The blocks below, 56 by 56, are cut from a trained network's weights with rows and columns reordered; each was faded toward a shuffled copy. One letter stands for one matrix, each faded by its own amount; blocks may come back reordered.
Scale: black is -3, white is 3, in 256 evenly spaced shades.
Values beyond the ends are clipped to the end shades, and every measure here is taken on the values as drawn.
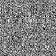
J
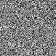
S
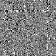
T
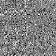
T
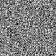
J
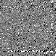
T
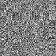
J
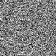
S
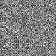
J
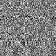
J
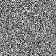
S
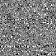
T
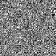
J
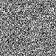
S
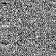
S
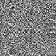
J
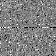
T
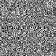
J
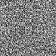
S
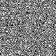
S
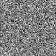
S
